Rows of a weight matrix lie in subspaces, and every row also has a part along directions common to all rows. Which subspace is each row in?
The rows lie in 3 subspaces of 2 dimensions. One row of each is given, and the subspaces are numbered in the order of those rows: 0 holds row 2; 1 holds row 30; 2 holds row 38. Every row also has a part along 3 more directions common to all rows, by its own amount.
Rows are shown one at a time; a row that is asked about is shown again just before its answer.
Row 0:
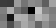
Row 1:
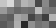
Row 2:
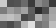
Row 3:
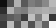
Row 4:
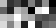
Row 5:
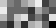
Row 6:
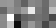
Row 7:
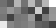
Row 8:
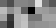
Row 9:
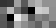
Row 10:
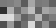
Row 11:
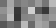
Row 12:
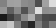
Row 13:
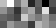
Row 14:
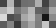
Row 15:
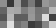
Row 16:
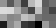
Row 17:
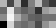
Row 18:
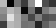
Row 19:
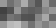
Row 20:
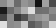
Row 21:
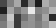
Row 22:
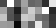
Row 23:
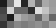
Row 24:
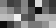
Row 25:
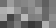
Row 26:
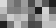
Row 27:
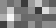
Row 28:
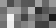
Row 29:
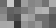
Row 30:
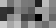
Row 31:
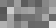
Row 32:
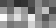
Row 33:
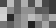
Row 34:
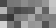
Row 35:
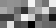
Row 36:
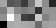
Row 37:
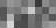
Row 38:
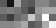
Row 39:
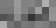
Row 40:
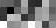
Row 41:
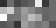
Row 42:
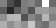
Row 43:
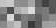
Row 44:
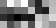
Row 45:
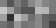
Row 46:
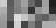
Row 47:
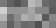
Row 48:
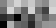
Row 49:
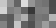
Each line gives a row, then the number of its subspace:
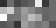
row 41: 1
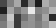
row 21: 2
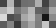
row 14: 1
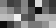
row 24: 0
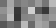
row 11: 1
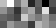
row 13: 0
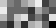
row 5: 2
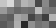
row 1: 2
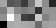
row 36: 0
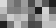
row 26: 0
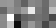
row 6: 2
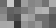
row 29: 0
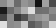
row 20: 2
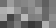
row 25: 1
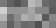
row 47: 1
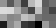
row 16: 1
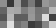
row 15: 2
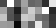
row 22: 0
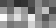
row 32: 1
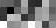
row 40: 1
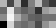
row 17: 0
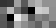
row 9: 2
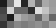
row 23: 2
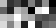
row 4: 1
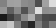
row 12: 0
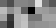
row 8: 2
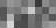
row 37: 2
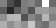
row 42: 1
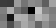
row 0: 2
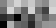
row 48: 1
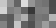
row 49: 2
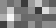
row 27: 0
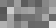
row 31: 2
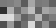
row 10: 0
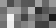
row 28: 2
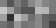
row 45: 2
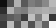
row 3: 2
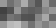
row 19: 1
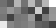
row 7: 0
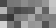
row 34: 0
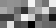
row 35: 0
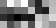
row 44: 1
